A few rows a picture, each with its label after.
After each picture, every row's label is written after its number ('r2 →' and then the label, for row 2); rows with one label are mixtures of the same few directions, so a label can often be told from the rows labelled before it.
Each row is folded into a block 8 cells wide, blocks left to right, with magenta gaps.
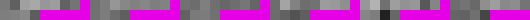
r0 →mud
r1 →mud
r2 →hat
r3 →mud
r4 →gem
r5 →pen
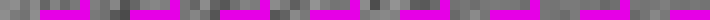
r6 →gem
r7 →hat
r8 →hat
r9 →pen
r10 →mud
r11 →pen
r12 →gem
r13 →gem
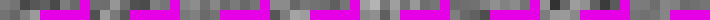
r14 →mud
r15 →hat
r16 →gem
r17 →pen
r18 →gem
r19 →pen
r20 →mud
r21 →hat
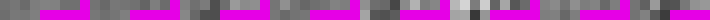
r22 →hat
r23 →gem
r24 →hat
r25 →mud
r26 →hat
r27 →gem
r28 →gem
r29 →hat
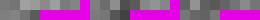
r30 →mud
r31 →hat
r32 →mud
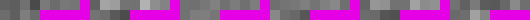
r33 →gem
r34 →mud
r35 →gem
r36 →pen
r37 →mud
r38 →gem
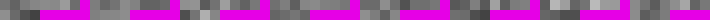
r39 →pen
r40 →mud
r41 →pen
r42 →pen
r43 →pen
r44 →gem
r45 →mud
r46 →hat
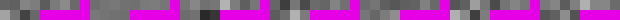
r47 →pen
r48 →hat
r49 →gem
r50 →gem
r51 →mud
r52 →pen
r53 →pen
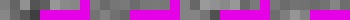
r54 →hat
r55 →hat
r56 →mud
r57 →gem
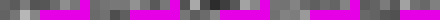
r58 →gem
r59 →gem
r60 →mud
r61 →pen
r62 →gem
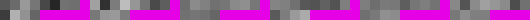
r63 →hat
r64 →mud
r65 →mud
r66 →pen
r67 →gem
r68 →mud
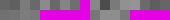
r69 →gem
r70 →mud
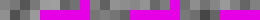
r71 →hat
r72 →mud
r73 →gem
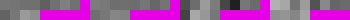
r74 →gem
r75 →pen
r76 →hat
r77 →gem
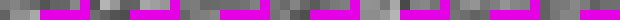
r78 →pen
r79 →mud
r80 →pen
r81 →hat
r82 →gem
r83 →mud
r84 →hat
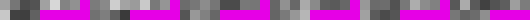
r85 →hat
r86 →mud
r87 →hat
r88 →hat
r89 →hat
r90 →mud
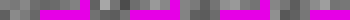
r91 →hat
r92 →mud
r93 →hat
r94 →hat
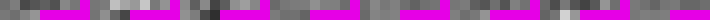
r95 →mud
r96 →mud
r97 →hat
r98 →pen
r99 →hat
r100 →mud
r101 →gem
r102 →mud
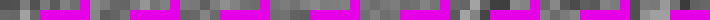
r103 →gem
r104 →hat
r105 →pen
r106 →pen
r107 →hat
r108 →hat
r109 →mud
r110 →hat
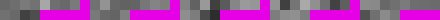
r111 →gem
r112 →mud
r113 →hat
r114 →mud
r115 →pen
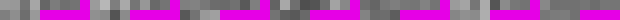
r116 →gem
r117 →gem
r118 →pen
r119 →mud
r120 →pen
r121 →gem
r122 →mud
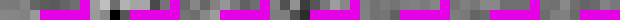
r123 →pen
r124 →gem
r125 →hat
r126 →hat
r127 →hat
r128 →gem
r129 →hat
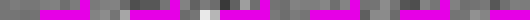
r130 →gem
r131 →pen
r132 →gem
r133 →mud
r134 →hat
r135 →gem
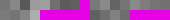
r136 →hat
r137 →pen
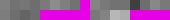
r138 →hat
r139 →gem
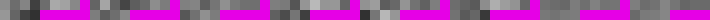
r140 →hat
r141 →mud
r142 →pen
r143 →pen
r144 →pen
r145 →pen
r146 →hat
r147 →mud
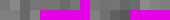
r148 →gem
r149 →hat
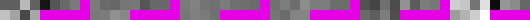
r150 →pen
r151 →mud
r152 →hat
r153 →hat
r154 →gem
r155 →gem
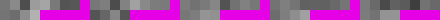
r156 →hat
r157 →pen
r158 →gem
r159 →pen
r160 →mud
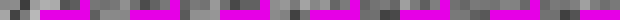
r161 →hat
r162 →hat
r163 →hat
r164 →gem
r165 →gem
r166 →pen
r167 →gem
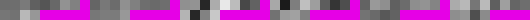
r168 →gem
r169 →hat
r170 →hat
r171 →mud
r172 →mud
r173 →gem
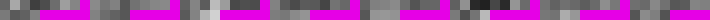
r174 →mud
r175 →hat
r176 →hat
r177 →mud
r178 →hat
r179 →mud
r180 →gem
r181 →hat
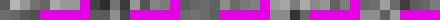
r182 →mud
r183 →gem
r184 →gem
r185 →gem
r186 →pen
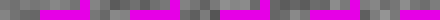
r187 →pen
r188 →mud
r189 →pen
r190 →gem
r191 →pen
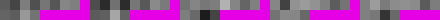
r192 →gem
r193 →gem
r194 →gem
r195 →mud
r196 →gem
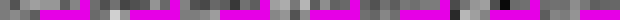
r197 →mud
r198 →gem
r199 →mud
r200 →gem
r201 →gem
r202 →hat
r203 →hat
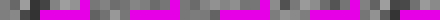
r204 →hat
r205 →pen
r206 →mud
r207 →mud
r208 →hat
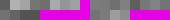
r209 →mud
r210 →gem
